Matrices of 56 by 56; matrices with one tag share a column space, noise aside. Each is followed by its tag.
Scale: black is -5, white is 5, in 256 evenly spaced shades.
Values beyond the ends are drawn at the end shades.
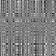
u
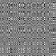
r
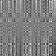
u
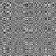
r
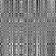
u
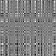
u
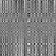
u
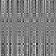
u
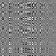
r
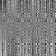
u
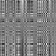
u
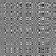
r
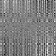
u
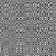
r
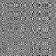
r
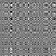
r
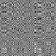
r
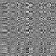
r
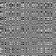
r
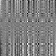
u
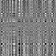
u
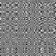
r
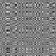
r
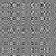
r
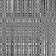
u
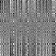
u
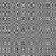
r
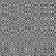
r
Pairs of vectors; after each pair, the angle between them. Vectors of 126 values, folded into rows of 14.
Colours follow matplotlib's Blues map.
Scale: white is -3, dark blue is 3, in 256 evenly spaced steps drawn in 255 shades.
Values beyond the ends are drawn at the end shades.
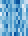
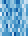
nearly parallel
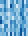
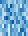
partly aligned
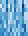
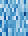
orthogonal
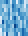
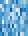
partly opposed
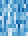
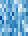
partly opposed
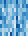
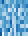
partly aligned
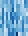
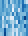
partly opposed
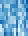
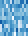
partly aligned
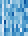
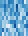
orthogonal
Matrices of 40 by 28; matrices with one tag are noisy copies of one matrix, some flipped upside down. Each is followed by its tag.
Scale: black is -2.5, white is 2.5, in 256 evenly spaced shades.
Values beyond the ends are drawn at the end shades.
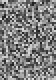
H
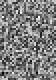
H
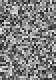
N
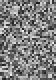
N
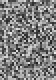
H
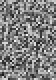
H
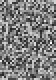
H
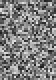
N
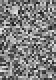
N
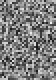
H
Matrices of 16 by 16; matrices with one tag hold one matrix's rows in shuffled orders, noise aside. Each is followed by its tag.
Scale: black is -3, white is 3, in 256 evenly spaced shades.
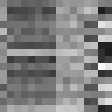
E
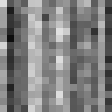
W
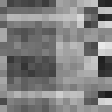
E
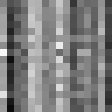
W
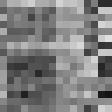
E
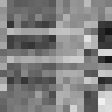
E
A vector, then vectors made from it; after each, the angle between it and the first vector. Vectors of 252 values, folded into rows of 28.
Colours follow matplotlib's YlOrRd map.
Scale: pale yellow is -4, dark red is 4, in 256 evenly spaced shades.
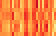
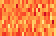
orthogonal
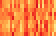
nearly parallel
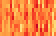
nearly parallel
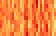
nearly parallel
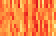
nearly parallel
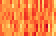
nearly parallel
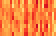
nearly parallel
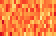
orthogonal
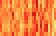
nearly parallel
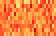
orthogonal
